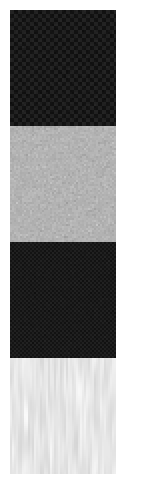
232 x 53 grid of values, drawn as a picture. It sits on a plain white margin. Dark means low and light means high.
It is made of 4 by 1 panels. Panel 1,1: very low, checkered, faint in contrast. Panel 2,1: high, fine-grained, faint in contrast. Panel 3,1: very low, checkered, faint in contrast. Panel 4,1: very high, streaked downward, faint in contrast.
